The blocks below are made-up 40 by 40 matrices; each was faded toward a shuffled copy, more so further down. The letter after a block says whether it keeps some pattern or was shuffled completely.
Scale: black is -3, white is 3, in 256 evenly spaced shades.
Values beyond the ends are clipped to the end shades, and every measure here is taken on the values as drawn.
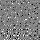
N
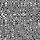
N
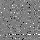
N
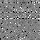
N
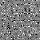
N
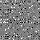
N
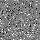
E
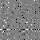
N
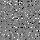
N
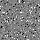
E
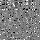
N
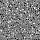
E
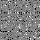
N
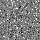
E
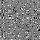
N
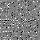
N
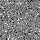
E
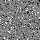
E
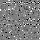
N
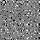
N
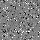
E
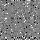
N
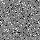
E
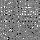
N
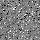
E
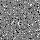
E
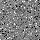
E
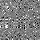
N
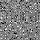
N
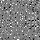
N
